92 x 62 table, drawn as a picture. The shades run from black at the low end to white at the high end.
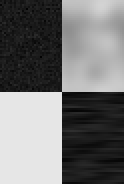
It is made of 2 by 2 panels. Panel 1,1: very low, fine-grained, faint in contrast. Panel 1,2: high, smooth. Panel 2,1: very high, flat. Panel 2,2: very low, streaked across, faint in contrast.
